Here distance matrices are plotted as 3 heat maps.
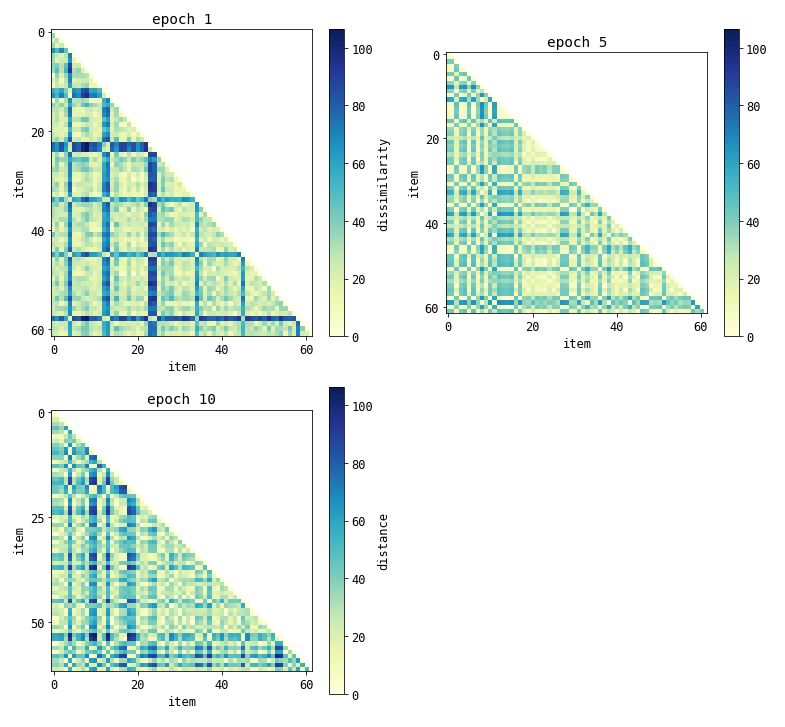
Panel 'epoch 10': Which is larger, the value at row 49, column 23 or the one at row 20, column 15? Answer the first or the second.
the first
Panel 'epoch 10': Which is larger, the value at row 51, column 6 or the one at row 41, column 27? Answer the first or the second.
the first
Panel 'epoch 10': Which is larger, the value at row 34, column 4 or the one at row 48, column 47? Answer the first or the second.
the first
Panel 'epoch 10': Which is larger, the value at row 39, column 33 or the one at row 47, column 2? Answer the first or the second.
the second
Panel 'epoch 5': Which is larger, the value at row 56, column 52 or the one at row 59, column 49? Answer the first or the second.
the second
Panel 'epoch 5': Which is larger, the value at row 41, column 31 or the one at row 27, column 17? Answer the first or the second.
the first
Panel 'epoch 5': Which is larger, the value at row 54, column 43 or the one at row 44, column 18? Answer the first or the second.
the first
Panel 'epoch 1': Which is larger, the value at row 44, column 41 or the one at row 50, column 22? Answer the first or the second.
the first
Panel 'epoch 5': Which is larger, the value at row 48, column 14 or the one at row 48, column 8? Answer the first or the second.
the first
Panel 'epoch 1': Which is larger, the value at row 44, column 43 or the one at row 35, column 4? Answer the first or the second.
the second
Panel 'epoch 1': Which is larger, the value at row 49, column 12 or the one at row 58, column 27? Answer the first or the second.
the second
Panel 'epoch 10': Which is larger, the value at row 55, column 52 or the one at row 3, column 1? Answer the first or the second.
the second
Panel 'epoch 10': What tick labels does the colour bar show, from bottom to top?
0, 20, 40, 60, 80, 100
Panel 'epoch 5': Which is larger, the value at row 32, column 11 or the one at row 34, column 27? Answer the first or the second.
the second
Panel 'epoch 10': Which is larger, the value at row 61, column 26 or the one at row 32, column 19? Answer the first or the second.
the second
